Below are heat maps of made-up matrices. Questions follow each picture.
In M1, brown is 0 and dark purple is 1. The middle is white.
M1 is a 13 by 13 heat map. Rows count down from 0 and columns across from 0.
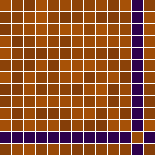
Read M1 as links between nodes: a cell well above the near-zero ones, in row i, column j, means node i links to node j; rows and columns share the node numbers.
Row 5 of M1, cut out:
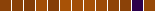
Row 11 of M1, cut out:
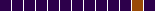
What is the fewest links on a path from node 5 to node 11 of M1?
1
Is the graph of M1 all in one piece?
yes
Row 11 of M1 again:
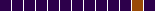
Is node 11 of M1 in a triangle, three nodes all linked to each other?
no
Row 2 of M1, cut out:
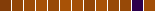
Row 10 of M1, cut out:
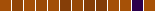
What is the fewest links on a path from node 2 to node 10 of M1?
2
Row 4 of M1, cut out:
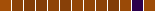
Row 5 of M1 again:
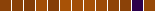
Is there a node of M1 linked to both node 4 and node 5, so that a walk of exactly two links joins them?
yes
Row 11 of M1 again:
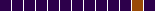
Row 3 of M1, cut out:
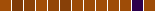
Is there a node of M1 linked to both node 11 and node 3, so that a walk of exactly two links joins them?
no
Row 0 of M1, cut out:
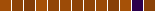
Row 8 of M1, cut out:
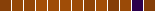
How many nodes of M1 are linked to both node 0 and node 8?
1
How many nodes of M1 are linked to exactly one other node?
12
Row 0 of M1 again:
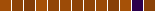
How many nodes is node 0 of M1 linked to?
1
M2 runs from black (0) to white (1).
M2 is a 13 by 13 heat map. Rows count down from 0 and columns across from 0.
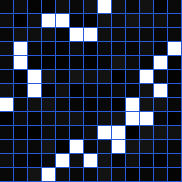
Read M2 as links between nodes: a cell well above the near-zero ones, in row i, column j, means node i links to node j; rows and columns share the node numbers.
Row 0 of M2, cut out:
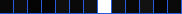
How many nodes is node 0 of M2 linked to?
1
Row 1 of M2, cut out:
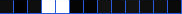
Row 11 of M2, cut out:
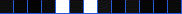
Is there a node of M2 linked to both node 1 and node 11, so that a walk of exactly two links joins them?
yes
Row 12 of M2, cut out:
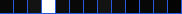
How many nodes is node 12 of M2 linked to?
1
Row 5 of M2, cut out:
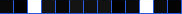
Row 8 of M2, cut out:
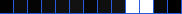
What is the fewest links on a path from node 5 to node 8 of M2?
2
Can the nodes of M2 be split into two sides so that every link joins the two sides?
yes
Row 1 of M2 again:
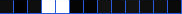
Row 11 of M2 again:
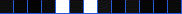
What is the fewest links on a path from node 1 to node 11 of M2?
2
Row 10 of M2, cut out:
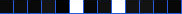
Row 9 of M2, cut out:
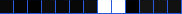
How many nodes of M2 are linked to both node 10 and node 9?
1
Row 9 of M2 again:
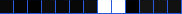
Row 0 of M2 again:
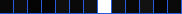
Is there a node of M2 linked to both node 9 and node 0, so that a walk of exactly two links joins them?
yes
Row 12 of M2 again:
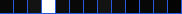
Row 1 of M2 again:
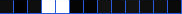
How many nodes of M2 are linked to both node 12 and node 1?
1
